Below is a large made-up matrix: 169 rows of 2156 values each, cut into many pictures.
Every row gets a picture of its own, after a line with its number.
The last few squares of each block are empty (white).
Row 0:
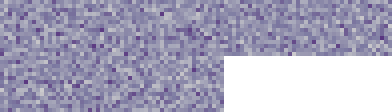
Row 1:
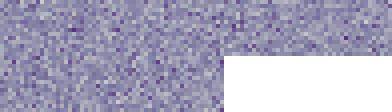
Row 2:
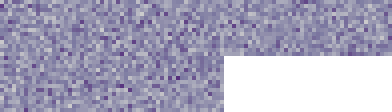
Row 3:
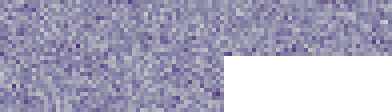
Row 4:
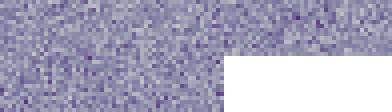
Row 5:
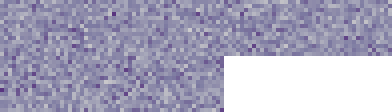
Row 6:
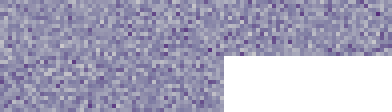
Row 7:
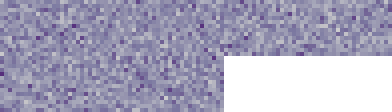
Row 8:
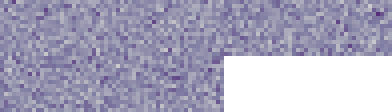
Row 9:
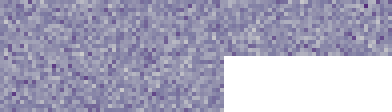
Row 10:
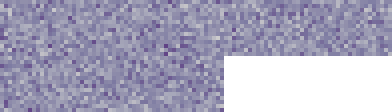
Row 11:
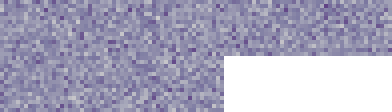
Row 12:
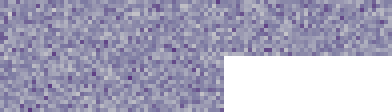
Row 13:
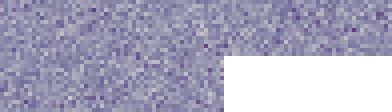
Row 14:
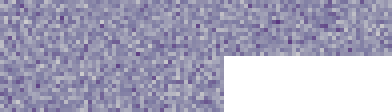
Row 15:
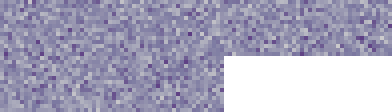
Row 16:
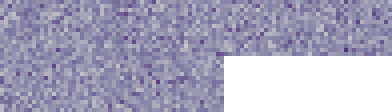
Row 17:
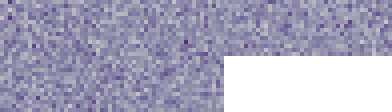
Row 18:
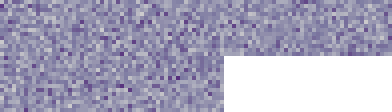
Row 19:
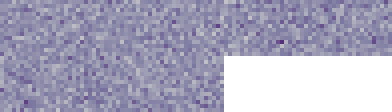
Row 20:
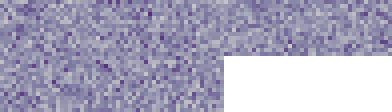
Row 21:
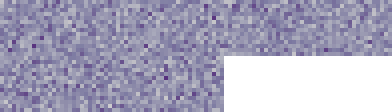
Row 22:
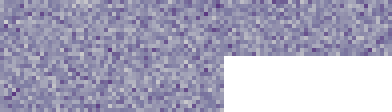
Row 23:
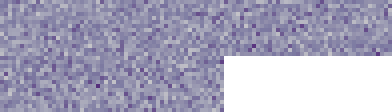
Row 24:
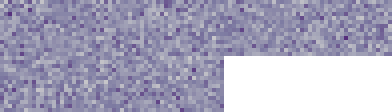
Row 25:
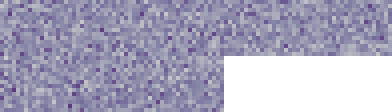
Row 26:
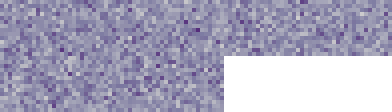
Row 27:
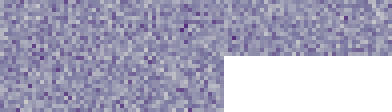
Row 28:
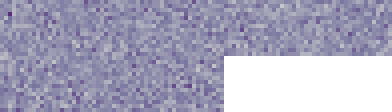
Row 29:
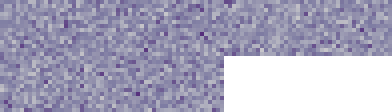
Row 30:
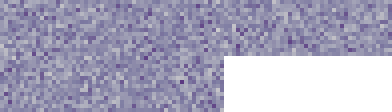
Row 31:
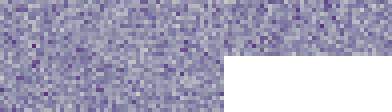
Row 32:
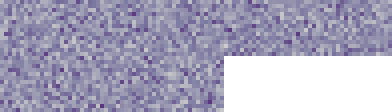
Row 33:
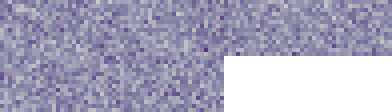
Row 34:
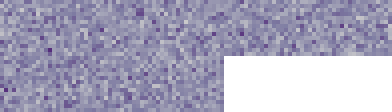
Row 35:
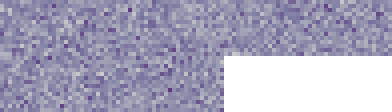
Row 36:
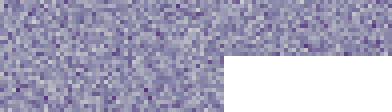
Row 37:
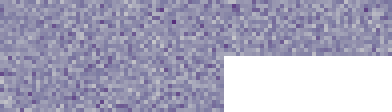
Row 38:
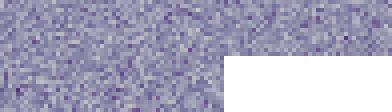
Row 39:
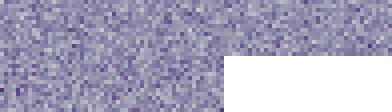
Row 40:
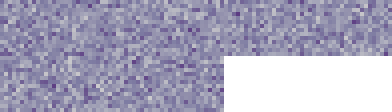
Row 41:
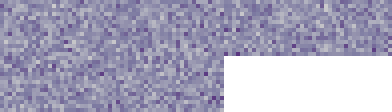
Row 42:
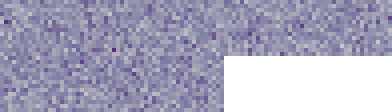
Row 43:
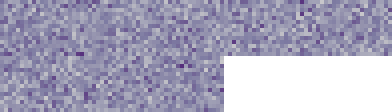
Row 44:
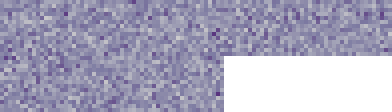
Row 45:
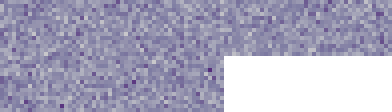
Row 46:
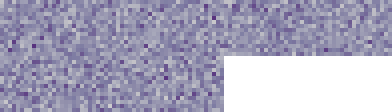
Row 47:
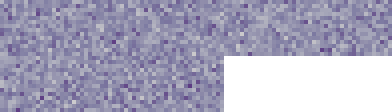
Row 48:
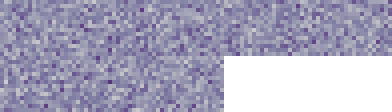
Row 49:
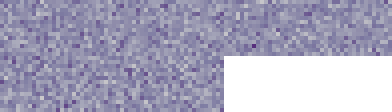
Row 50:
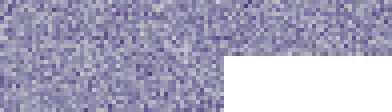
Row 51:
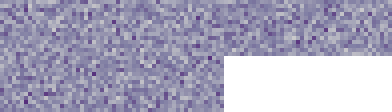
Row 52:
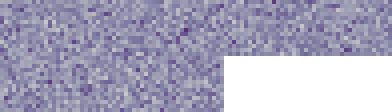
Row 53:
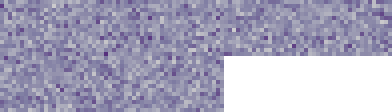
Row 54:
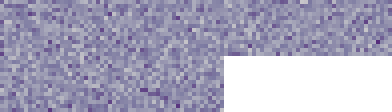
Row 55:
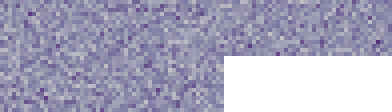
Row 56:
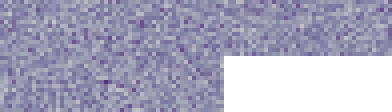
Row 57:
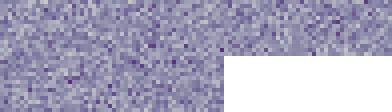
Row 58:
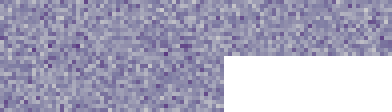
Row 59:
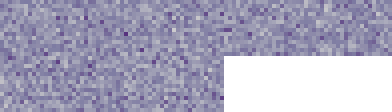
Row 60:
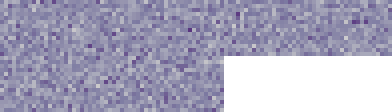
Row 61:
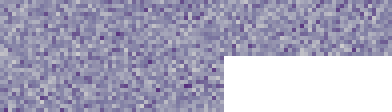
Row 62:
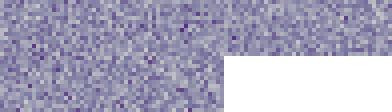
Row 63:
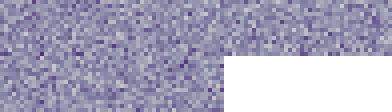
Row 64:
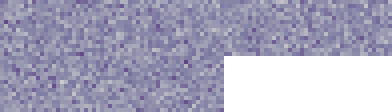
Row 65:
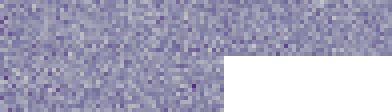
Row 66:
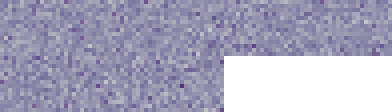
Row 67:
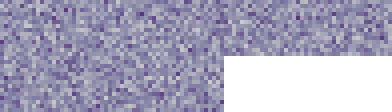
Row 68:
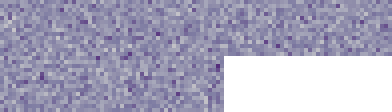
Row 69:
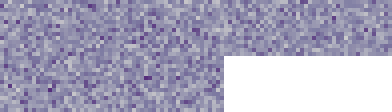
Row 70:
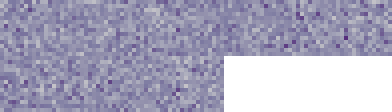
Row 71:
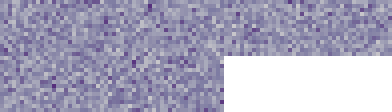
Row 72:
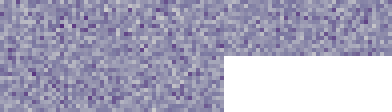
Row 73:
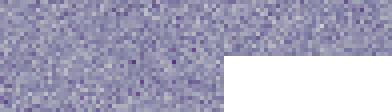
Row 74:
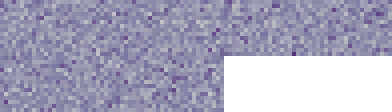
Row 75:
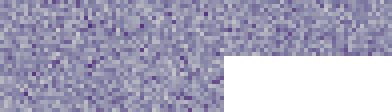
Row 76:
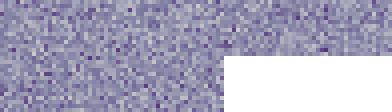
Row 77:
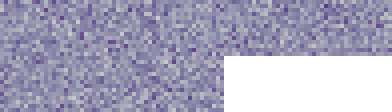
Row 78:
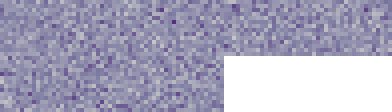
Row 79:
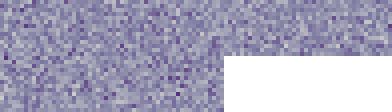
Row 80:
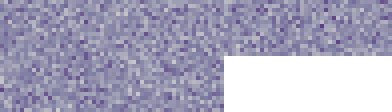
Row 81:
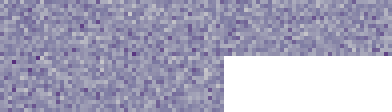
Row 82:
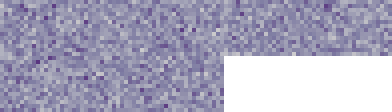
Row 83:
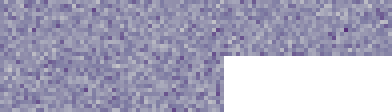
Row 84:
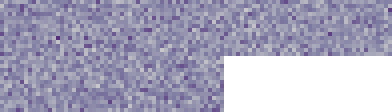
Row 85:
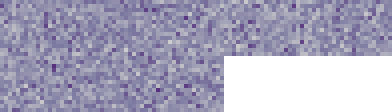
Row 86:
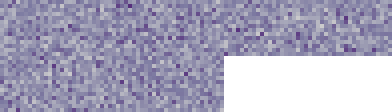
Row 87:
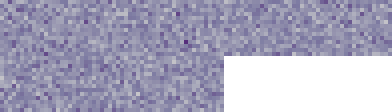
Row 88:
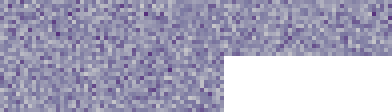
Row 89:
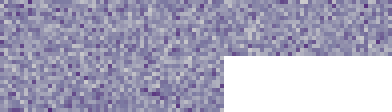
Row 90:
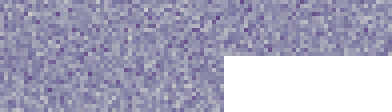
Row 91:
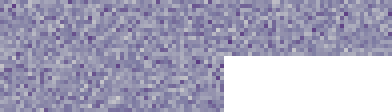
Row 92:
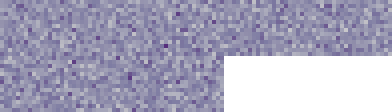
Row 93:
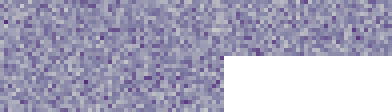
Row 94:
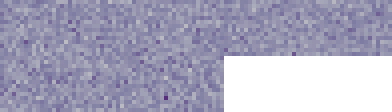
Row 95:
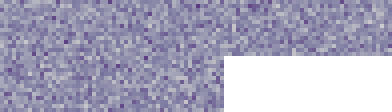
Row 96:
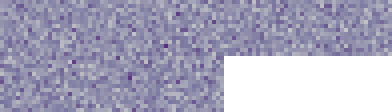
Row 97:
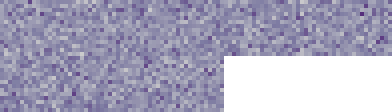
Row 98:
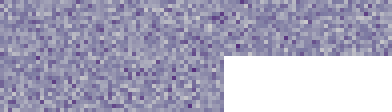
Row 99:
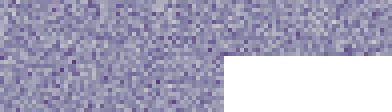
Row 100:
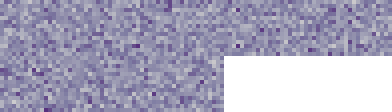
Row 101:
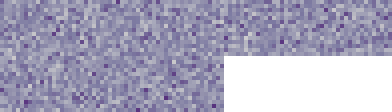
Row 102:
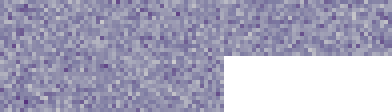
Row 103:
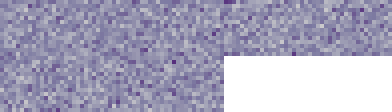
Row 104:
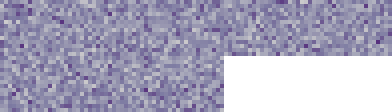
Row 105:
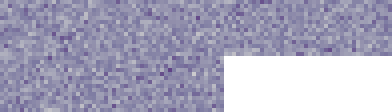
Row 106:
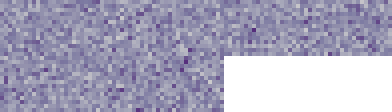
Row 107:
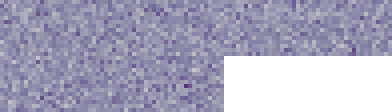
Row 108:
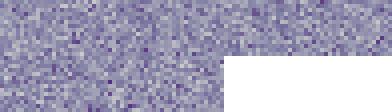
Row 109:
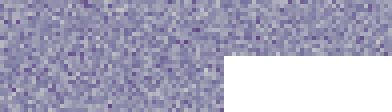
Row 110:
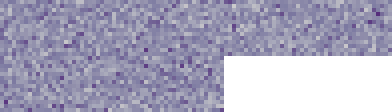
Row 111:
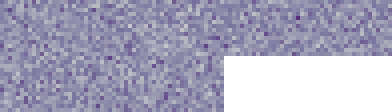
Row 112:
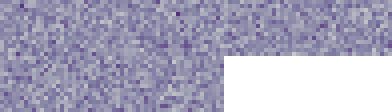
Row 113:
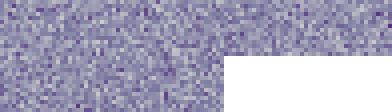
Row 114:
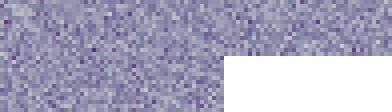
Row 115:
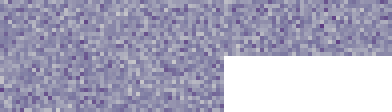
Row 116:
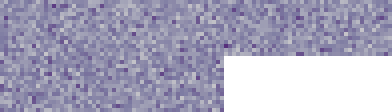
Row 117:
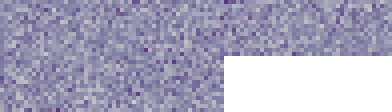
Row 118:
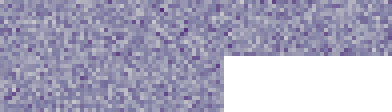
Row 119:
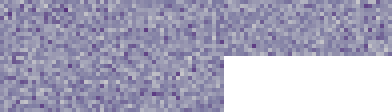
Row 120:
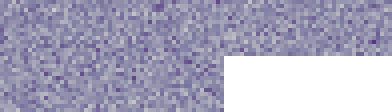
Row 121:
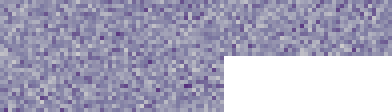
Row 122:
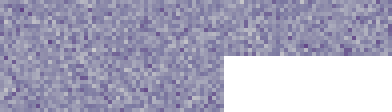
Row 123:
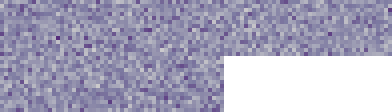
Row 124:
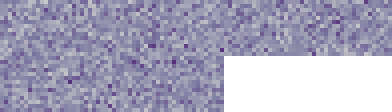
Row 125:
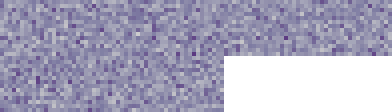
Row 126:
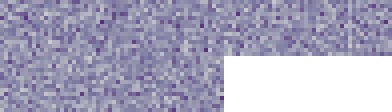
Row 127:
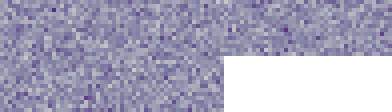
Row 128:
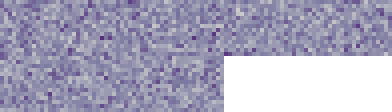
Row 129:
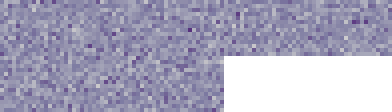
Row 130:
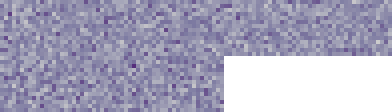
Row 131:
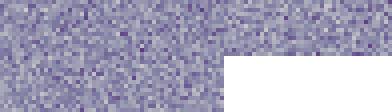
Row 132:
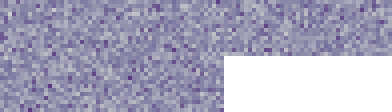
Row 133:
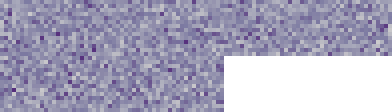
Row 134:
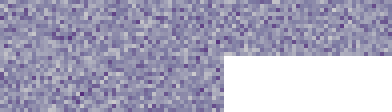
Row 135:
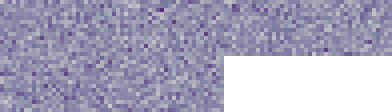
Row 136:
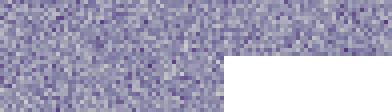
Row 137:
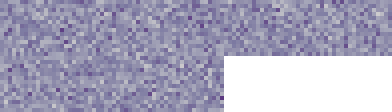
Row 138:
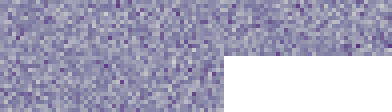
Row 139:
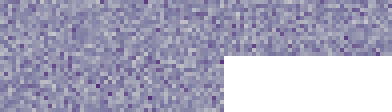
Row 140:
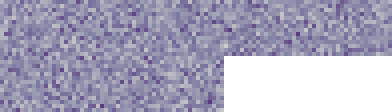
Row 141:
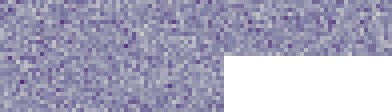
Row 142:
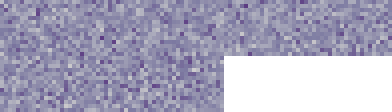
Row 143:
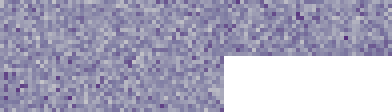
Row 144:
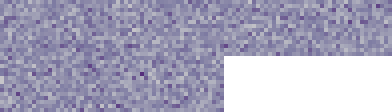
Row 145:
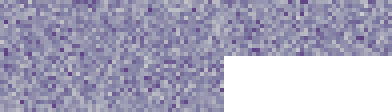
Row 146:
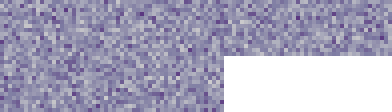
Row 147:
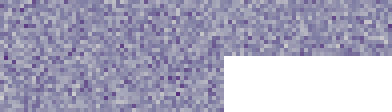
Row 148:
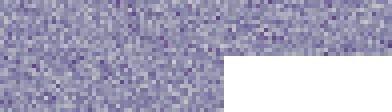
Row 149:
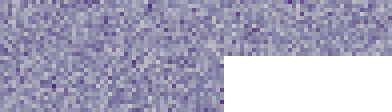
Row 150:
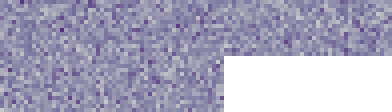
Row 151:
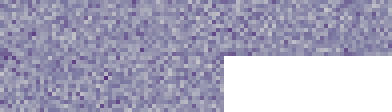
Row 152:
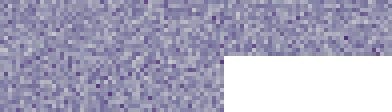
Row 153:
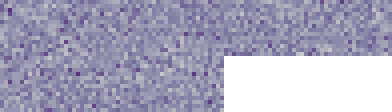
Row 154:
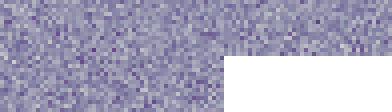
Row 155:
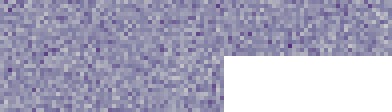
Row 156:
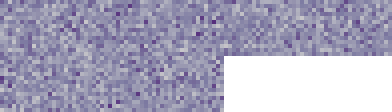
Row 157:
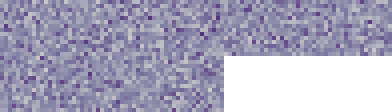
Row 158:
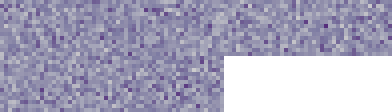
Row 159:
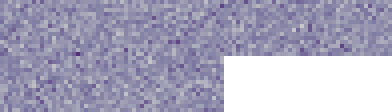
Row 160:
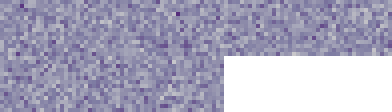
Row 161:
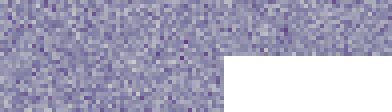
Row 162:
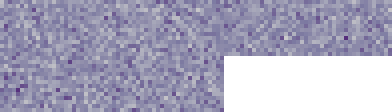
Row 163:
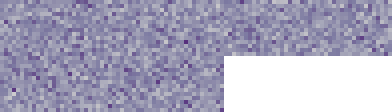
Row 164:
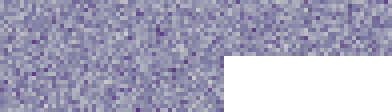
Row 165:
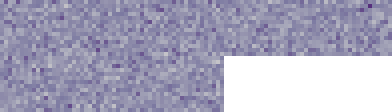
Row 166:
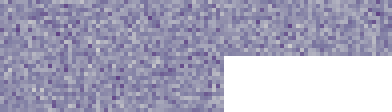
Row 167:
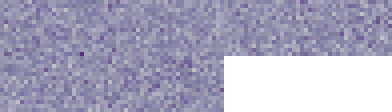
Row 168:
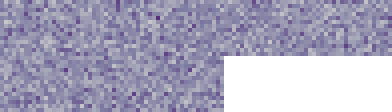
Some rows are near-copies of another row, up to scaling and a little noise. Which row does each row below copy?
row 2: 18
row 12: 132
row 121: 61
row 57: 124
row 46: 21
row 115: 80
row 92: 96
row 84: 123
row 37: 78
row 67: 146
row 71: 149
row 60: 129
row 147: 79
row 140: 32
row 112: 160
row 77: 11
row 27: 62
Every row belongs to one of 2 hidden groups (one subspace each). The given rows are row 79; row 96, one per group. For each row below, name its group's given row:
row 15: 79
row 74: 96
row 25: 79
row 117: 96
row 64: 79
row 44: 96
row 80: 96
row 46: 96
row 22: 79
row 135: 96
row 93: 79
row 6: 96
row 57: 96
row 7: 96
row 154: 79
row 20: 96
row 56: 79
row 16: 96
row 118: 79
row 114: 79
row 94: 96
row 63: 79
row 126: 96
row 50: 96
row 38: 79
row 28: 79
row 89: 79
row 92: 96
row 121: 79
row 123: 79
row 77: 96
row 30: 96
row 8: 96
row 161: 96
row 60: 79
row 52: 79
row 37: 96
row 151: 96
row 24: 79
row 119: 79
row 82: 96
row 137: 96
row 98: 79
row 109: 79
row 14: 96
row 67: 79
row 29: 96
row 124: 96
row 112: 96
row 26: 79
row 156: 96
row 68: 79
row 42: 79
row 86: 96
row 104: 79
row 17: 96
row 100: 96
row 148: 96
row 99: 96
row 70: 79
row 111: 96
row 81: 79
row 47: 79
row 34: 79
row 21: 96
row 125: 79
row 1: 79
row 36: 79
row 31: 96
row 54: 79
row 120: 96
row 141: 96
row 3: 96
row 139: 79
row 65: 79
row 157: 79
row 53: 96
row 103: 96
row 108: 79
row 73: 96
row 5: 79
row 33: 96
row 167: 79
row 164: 79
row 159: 79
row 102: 96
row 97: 79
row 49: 79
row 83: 96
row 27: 96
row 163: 79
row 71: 79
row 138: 96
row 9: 79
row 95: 96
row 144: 96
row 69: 79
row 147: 79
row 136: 96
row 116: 96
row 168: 96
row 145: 79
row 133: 79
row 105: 96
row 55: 79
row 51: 96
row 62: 96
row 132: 96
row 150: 96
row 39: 79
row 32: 96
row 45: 96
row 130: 79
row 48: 79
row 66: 79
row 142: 79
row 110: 96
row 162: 79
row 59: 96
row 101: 96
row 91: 96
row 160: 96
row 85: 79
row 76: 96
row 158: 79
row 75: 96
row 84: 79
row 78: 96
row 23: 79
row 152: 79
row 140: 96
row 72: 96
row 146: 79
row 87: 96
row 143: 79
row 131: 96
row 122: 79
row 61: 79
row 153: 96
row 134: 96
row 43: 79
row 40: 79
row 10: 96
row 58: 96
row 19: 96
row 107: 79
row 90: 79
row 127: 96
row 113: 96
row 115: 96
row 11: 96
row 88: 96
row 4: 96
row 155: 96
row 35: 96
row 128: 96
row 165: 96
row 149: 79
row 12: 96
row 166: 96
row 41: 96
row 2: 79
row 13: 96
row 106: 79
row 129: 79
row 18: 79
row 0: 79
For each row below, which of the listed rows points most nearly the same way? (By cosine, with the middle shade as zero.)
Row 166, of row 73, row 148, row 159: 148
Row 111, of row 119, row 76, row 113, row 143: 76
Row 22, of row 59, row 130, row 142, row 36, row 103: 36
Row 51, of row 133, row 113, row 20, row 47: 113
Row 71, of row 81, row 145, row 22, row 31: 145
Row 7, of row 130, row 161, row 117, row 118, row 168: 117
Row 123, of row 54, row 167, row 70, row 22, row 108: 54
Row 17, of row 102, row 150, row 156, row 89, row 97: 102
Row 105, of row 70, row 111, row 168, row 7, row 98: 168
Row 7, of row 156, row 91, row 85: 91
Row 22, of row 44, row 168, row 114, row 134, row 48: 48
